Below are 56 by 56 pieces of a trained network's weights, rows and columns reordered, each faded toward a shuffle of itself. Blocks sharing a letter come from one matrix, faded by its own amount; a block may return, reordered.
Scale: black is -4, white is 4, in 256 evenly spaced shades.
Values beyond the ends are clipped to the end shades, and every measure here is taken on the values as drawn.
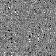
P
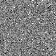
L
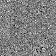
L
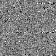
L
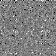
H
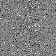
P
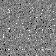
H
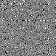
P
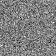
L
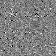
P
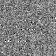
L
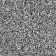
L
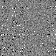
H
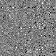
P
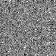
L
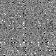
H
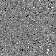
P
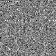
L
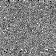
L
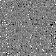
H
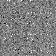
L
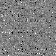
H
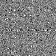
L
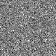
L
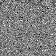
L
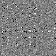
P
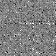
H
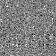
L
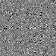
P
